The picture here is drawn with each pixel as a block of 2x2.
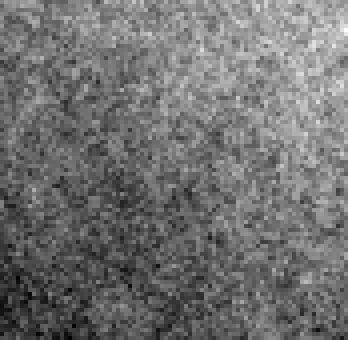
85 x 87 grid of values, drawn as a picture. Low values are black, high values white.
The bottom left is the ninth with the lowest average. The histogram is bell-shaped. The field climbs toward the top right. Neither half mirrors the other. No single row or column stands out from its neighbours. No regular stripes run through it. The ninth with the highest average is the top right.
